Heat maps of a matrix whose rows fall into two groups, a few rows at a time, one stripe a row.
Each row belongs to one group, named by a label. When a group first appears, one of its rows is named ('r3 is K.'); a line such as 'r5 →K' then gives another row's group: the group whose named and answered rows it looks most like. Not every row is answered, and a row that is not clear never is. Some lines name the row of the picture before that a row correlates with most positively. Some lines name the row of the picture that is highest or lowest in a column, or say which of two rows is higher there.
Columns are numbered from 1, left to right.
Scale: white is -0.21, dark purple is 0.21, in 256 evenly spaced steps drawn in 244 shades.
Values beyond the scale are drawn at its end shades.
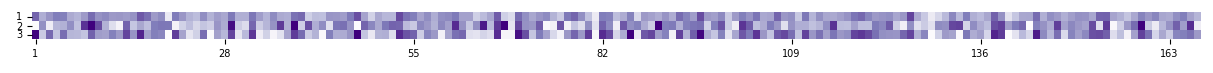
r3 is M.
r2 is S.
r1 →M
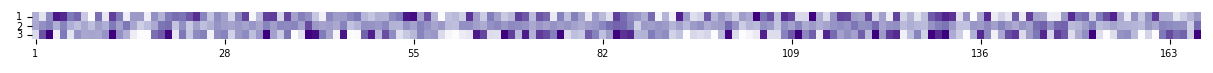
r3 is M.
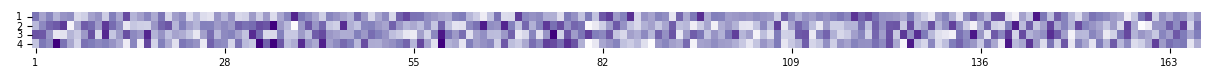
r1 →M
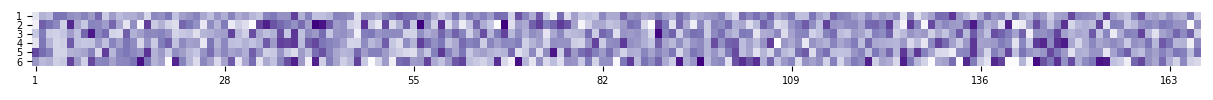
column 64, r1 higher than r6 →Yes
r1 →S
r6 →M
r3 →S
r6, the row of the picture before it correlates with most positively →1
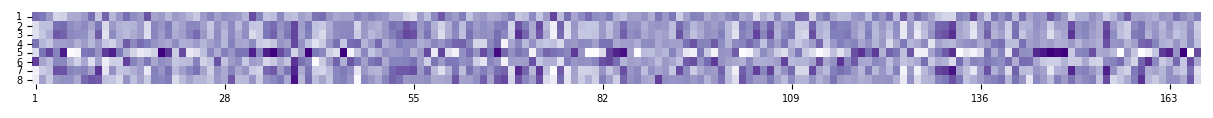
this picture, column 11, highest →5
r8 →S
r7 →S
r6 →M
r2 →S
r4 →M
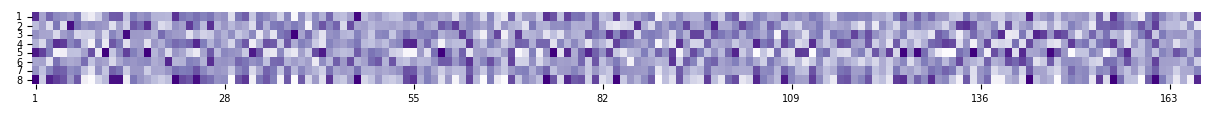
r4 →S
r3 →M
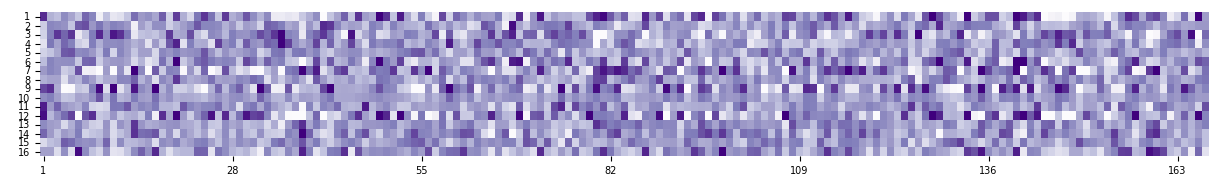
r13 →M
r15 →S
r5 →S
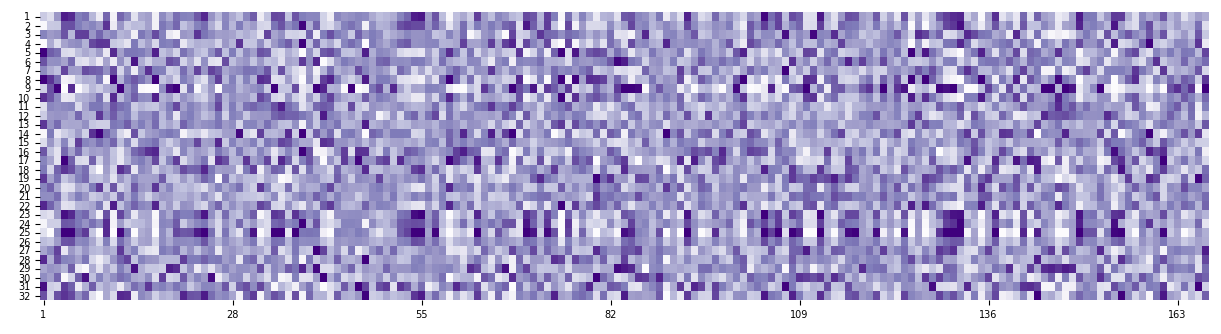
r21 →M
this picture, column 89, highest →30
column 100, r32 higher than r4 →Yes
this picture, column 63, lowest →30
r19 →M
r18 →S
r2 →S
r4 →S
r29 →M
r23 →S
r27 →M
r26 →S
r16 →M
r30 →M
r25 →S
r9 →M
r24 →S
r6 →M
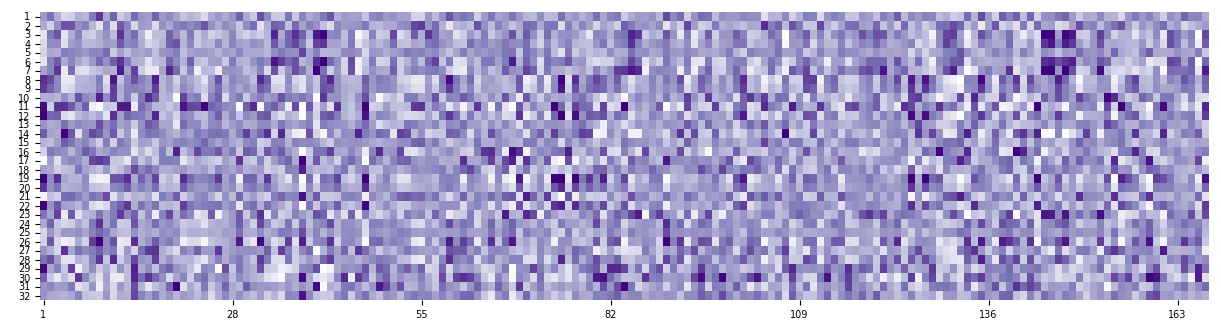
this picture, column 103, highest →30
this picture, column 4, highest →14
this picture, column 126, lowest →30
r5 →S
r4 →M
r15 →S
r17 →S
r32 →M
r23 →M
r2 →S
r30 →M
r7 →M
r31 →M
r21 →S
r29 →M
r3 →M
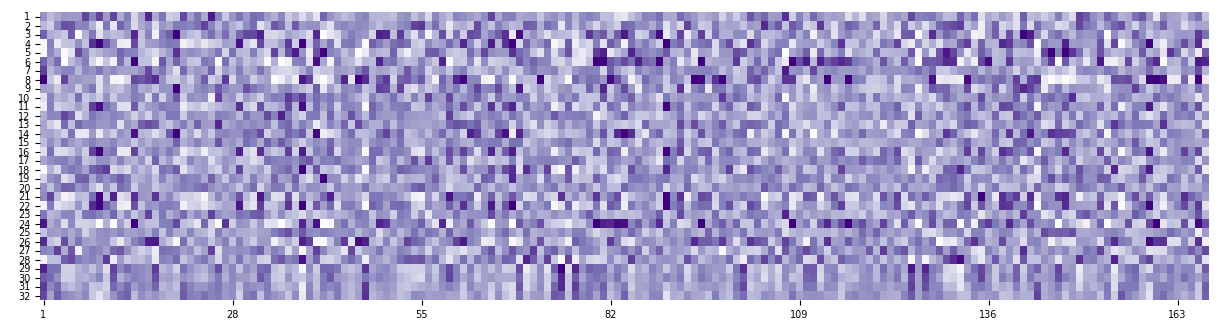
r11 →S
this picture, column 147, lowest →8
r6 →M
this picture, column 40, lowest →26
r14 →M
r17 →M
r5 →M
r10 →M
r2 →S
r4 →S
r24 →M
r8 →M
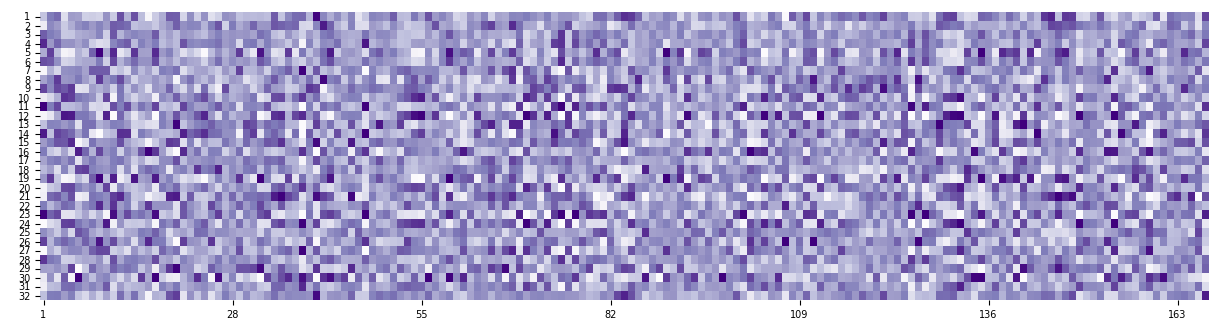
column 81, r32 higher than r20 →Yes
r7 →S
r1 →M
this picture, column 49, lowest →16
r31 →S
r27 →S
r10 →S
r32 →M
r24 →S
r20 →S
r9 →M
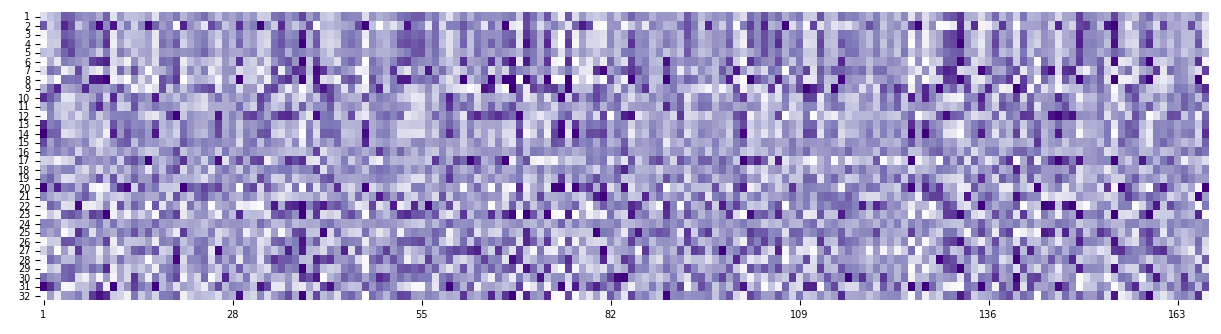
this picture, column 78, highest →2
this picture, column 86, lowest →27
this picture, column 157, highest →31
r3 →S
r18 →M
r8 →S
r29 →S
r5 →S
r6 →S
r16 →M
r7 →M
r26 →S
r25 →M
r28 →M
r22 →M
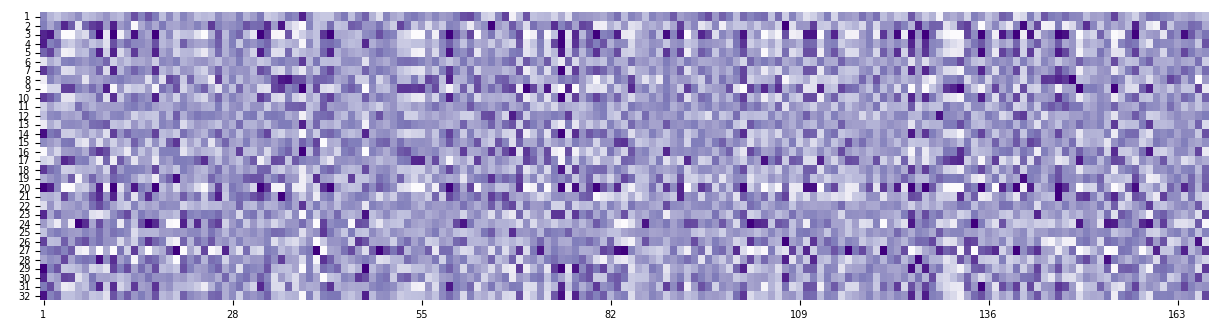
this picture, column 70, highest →9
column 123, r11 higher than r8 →No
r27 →M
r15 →M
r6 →S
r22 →S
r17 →S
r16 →S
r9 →S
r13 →S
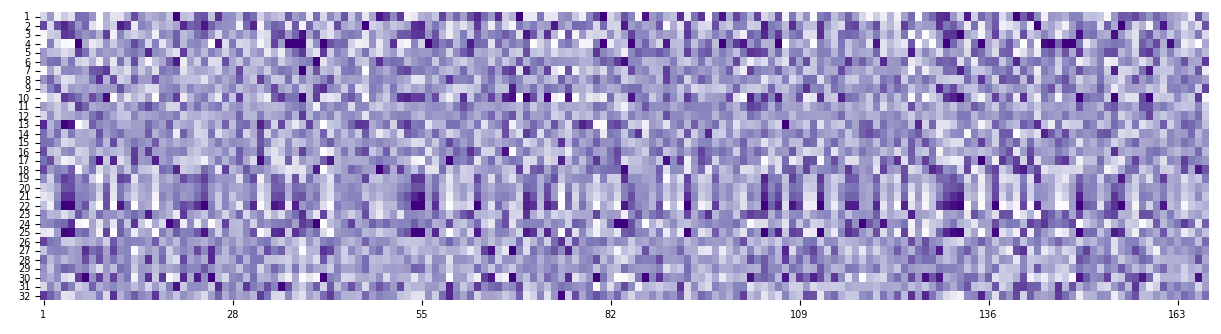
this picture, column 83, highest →24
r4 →M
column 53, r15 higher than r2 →No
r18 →M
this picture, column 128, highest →18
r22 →S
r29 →S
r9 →M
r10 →S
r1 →M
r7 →S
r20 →S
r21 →S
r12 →S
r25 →S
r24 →M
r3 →S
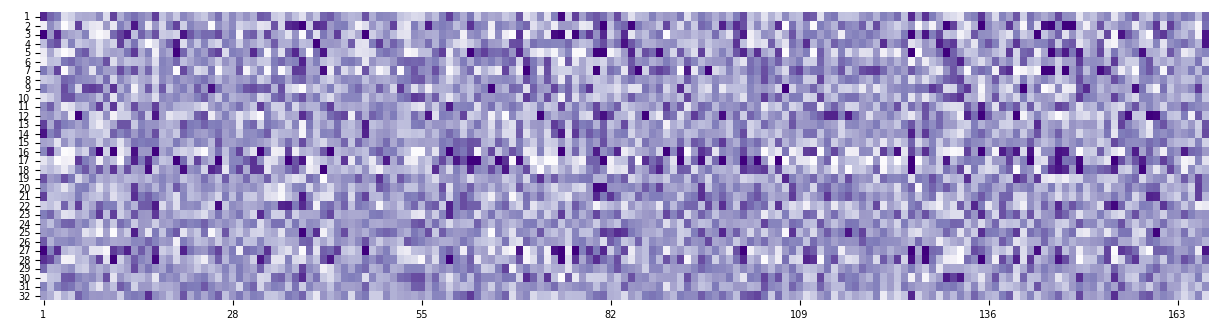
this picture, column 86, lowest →17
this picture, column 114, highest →12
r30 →S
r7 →M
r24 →S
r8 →S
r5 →M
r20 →M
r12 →M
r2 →M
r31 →S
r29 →M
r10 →S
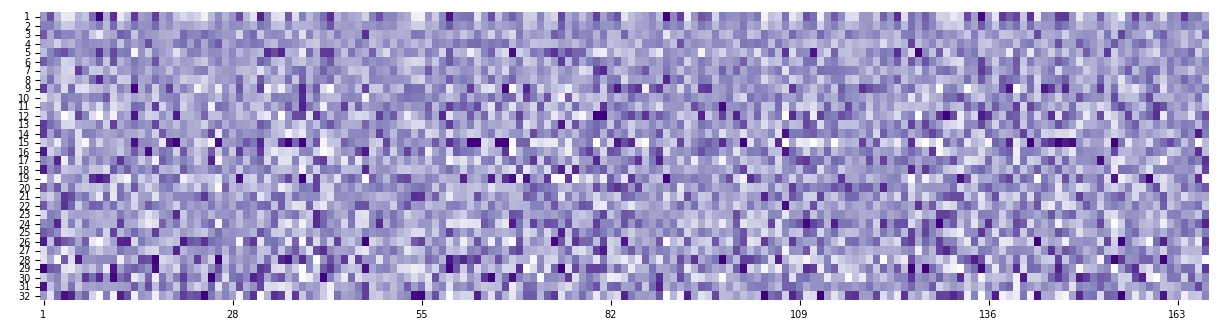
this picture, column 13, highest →26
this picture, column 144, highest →9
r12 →M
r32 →S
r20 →M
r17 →M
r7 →M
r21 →S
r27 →M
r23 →M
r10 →S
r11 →M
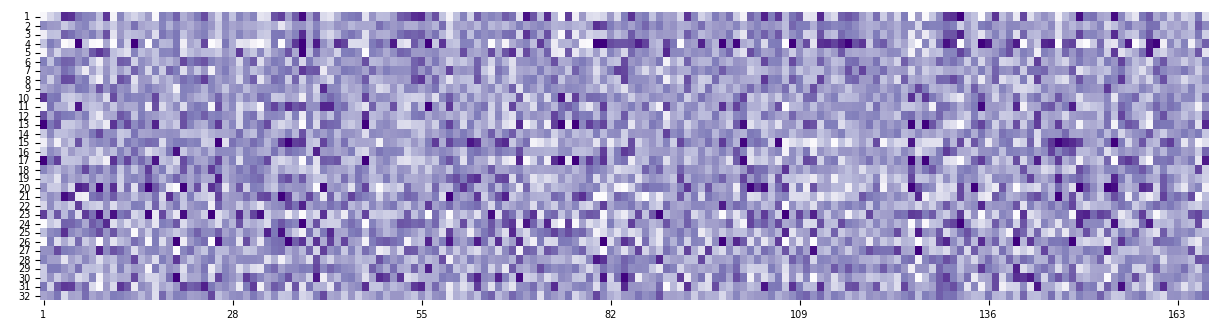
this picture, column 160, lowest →23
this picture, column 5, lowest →4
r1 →S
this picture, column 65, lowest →4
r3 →S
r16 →M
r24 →S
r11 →M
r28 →M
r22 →M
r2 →M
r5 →S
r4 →M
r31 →S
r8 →S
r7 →M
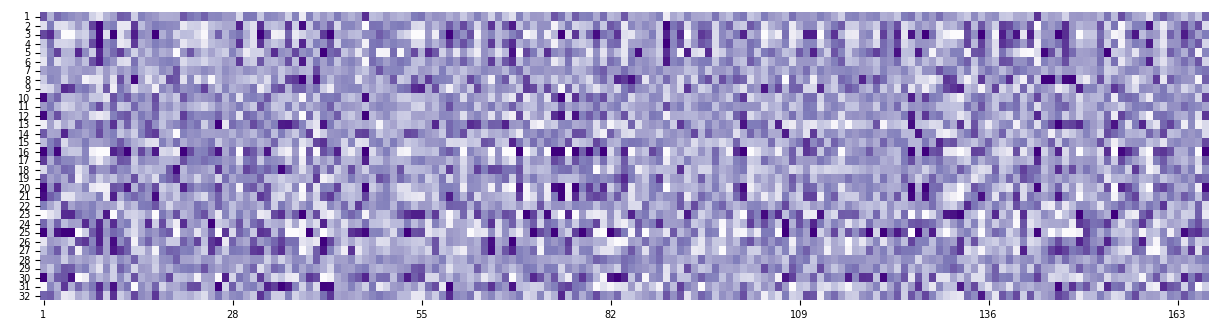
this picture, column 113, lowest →27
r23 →S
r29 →S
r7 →M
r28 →M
